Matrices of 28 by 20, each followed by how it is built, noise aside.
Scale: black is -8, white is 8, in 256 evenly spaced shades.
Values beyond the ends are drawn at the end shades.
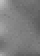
smooth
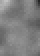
smooth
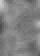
smooth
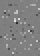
sparse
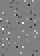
sparse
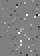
sparse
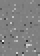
sparse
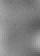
smooth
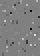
sparse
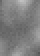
smooth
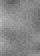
smooth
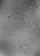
smooth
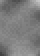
smooth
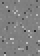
sparse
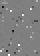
sparse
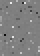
sparse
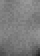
smooth
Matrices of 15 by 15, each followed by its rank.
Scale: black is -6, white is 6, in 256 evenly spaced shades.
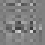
two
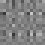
two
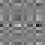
one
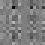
two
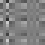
one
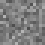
full rank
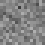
full rank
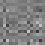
two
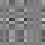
one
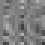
two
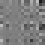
two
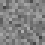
full rank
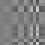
one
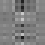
one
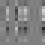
one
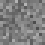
full rank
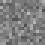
full rank
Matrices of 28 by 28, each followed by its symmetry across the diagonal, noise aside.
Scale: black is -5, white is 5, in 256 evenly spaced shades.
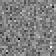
neither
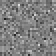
antisymmetric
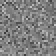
antisymmetric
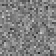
neither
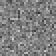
antisymmetric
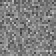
neither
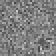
symmetric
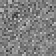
symmetric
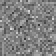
symmetric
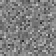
symmetric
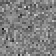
neither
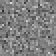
antisymmetric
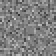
antisymmetric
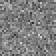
neither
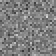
neither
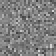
neither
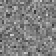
antisymmetric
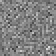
symmetric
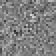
antisymmetric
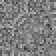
symmetric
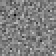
symmetric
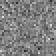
antisymmetric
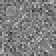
symmetric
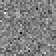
neither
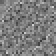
symmetric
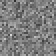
neither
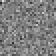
antisymmetric
